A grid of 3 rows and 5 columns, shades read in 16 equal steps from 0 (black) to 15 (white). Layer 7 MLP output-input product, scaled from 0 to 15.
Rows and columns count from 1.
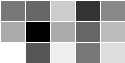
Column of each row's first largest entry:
3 5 1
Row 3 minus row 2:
5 5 4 1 2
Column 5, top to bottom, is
8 11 13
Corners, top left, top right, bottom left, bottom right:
7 8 15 13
